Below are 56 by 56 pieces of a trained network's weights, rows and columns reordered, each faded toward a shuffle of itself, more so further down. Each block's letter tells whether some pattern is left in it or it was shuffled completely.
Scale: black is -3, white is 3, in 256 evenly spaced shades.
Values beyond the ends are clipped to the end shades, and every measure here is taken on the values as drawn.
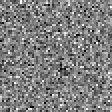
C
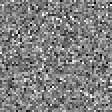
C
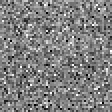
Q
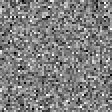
Q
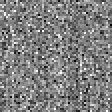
Q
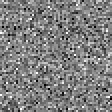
C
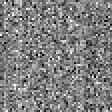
Q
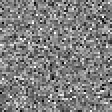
Q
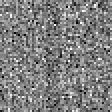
Q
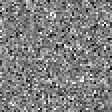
C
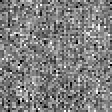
Q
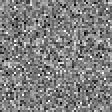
Q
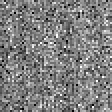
Q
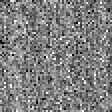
Q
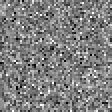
C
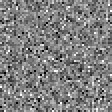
C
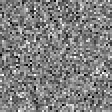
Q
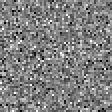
C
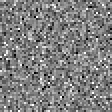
C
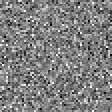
C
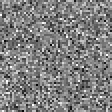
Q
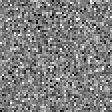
C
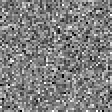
C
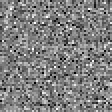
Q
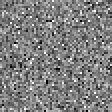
C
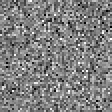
C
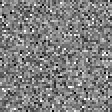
Q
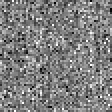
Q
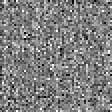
Q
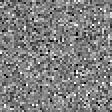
C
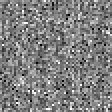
Q
